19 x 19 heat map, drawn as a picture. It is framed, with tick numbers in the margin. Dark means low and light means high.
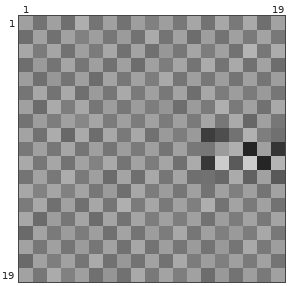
Roughest part: middle right. Ninth with the lowest average: middle right. Slope: none. Grain: checkered. Odd patch: rougher, in the middle right.
